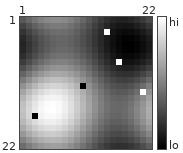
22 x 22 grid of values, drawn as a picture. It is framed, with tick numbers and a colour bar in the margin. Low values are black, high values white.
Ninth with the lowest average: top right. Mirror symmetry: none. Ninth with the highest average: bottom left. Lone odd cells: 5, 3 higher and 2 lower than their neighbours. Stripes: none. Calmest part: top right.
